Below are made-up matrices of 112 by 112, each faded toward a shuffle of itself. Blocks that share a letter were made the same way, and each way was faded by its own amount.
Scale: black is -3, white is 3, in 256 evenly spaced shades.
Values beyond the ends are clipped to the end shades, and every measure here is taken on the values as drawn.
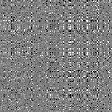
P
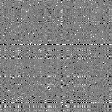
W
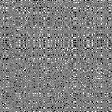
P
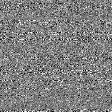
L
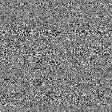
L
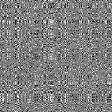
P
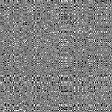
P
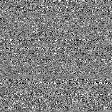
L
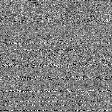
L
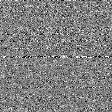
L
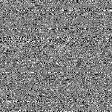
L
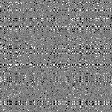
W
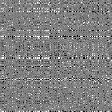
W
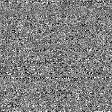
L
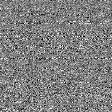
L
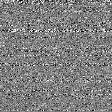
L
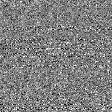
L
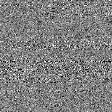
L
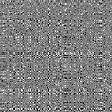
P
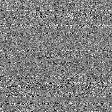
L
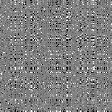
P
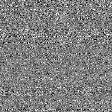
L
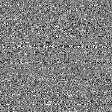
L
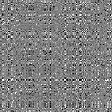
P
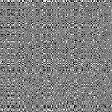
P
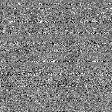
L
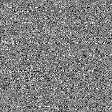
L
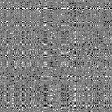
W
